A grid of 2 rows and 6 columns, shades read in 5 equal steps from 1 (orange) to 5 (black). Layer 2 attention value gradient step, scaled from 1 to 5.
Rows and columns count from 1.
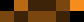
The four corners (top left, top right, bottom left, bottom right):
5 1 3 5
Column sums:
8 6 7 7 7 6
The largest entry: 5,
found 2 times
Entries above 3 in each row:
3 3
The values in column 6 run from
1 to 5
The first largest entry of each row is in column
1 6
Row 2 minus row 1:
-2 2 -1 -1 1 4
